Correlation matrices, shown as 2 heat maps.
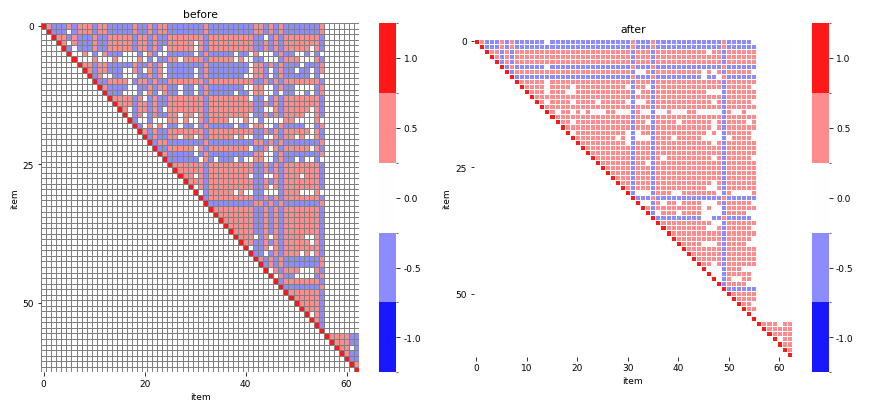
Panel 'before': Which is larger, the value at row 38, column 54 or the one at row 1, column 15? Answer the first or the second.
the first
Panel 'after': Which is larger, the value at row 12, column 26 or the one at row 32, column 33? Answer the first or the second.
the first
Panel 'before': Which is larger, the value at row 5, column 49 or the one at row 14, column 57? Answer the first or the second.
the second
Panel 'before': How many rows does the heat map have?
63
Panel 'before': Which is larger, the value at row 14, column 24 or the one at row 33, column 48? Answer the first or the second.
the second
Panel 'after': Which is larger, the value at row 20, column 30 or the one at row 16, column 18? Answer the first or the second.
the second
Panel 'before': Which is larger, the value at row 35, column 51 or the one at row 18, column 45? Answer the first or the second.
the first
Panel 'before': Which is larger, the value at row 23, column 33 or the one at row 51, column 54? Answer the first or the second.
the second
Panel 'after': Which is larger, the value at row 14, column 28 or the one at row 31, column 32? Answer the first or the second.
the first
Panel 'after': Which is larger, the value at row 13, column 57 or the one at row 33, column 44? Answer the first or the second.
the second
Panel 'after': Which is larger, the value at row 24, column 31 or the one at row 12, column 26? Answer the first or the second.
the second
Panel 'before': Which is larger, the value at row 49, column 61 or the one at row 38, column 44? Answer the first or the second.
the second
